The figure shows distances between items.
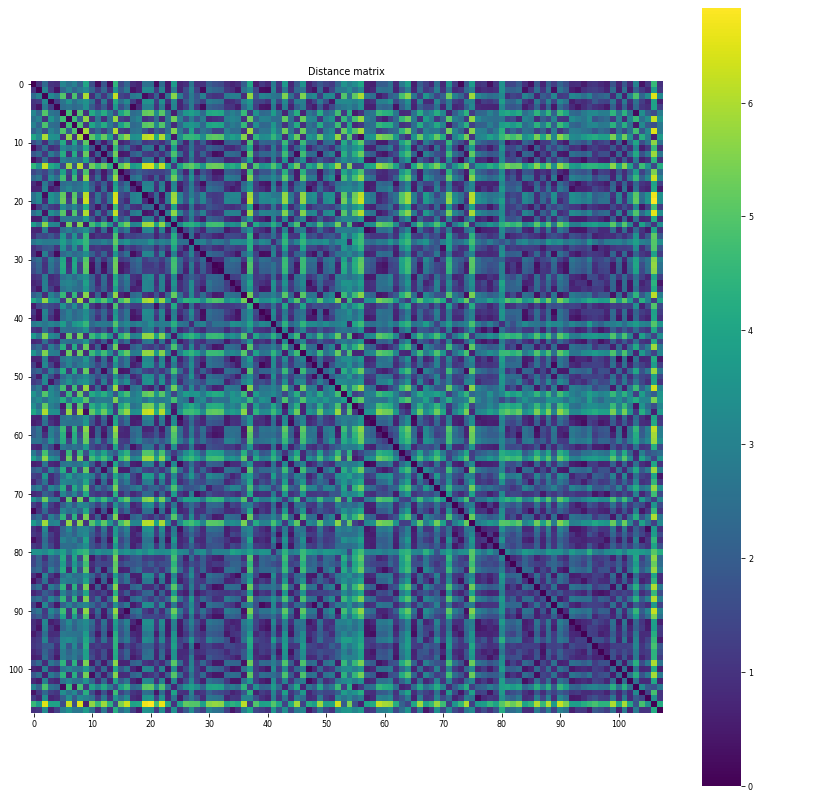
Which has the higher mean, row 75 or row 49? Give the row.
75
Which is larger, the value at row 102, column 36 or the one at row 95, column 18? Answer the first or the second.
the first
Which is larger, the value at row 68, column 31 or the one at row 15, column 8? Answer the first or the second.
the first
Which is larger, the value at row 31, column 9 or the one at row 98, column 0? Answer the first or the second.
the first
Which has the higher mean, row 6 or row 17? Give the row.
6
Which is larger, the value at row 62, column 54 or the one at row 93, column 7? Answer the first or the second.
the first
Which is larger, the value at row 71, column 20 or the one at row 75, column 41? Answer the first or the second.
the first
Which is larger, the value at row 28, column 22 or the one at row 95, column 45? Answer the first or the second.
the second
